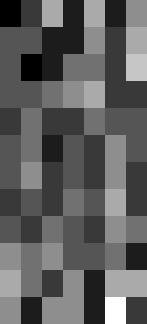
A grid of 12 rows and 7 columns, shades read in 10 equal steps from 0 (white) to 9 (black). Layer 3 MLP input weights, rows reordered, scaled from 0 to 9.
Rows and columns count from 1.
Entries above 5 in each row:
4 5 4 4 5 5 5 5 4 3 2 3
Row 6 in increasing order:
4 5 6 6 6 7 8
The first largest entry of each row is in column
1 3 2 6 1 3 3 1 2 7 5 2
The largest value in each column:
9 9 8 8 8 8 8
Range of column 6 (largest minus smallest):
8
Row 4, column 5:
3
